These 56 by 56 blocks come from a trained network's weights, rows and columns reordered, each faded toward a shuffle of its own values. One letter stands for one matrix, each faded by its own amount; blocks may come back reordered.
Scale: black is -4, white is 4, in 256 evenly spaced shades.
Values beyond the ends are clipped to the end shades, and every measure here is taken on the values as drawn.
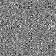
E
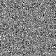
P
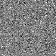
P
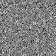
P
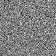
P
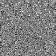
P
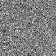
P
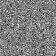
E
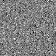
P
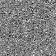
P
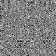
E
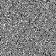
P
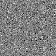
P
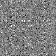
E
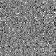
E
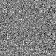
P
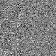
P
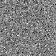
P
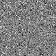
P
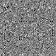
E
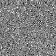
P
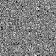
P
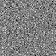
P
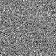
P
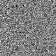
P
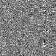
E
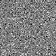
P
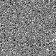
P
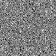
P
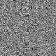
P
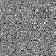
E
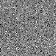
E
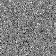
P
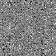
E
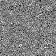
P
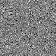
P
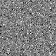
E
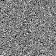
P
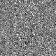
E
